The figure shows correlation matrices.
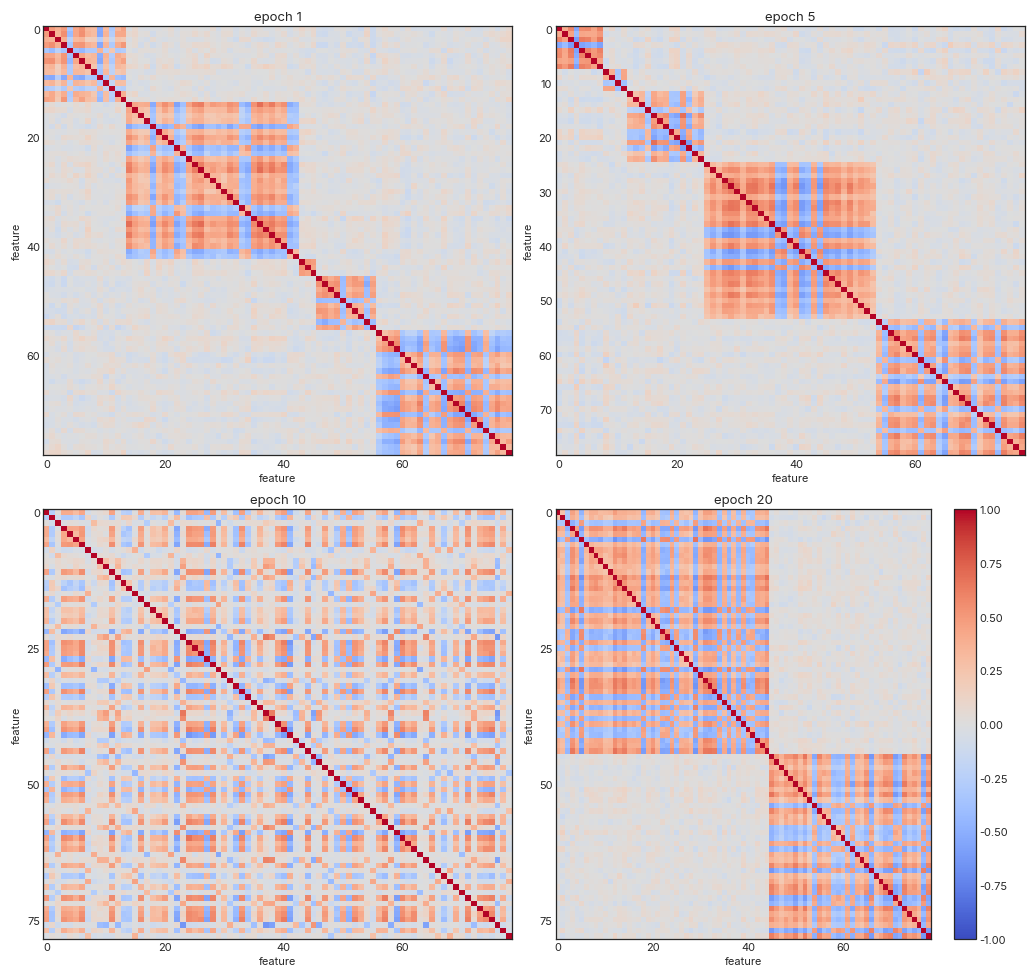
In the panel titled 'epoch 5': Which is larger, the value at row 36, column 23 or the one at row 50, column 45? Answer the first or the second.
the second
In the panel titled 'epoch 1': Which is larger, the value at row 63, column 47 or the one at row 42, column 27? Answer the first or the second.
the first
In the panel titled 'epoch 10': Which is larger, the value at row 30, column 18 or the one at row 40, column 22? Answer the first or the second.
the first
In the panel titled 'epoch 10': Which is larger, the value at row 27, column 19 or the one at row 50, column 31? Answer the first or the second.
the second
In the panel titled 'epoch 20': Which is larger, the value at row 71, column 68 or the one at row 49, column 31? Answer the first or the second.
the second
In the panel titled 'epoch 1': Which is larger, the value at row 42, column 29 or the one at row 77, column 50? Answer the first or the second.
the second
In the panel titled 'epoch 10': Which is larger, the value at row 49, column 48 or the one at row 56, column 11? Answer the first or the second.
the second
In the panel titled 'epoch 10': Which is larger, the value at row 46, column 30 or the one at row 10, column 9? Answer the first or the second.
the second
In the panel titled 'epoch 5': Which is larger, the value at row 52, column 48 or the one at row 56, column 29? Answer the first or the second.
the first
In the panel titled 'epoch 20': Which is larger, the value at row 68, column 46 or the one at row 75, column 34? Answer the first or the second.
the first
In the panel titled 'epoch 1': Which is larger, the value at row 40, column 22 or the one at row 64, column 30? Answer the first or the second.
the second
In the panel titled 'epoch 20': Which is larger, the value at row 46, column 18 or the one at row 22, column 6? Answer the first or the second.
the first
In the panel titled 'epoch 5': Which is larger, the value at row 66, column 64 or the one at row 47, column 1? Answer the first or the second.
the second
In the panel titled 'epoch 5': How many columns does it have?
79
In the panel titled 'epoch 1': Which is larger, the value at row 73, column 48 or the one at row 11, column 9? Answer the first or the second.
the second
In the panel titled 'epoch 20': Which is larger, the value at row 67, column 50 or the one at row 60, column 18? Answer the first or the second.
the first
